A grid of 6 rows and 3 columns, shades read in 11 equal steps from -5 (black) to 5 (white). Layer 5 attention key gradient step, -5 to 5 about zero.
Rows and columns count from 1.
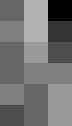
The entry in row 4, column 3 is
0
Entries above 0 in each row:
1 1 1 0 1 1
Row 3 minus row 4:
0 1 -2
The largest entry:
2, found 2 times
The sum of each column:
-5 3 -8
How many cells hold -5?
1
